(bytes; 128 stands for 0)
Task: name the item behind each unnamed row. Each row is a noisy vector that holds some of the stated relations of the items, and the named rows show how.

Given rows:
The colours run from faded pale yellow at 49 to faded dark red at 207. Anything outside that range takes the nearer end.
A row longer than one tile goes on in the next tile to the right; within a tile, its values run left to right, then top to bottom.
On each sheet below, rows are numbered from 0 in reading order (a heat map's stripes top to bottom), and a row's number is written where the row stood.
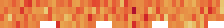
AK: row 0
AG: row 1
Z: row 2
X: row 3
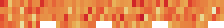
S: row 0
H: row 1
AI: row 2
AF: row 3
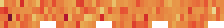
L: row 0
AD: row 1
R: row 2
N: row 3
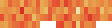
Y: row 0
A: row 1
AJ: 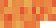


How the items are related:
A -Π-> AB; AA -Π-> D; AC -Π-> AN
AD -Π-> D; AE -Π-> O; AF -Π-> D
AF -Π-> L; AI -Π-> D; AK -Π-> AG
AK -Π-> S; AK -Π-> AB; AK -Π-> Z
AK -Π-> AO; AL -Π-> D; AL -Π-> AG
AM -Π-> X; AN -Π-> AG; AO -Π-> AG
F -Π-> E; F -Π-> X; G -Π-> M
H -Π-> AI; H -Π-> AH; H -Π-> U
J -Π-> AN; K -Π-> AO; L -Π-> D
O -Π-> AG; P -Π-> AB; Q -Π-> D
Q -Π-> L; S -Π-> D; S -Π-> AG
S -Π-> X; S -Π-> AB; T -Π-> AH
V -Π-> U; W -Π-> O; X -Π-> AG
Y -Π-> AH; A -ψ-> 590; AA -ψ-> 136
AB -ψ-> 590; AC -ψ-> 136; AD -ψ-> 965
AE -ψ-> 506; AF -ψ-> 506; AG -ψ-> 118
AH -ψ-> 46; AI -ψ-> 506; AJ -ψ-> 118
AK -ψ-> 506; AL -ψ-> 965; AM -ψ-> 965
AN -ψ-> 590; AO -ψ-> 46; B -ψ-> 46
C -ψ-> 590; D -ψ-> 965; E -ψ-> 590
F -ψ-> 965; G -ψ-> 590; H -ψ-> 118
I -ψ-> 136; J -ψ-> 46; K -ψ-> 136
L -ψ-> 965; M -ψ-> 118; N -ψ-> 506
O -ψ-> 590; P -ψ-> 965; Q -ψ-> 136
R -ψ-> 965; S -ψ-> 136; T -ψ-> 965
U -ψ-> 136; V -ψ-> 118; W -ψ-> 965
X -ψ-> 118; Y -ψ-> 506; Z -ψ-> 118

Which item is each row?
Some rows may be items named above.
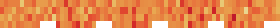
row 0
V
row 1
E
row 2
R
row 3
Z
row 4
P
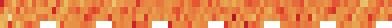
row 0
U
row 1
B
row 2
R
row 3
AL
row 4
D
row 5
Q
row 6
C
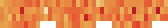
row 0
N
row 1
J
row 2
M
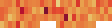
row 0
K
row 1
L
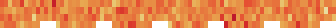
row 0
AA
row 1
AJ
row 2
W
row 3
I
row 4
D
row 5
AE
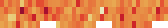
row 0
AO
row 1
AF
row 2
T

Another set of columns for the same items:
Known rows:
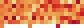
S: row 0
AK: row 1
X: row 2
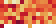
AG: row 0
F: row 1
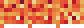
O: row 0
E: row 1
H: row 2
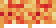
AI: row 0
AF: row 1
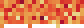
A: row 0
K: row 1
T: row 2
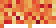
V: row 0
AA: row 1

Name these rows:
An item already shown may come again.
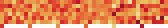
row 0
AJ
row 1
AE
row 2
C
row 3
N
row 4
L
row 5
AO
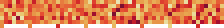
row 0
H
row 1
I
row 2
J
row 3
AI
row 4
D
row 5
AE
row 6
L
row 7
AH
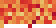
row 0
R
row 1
M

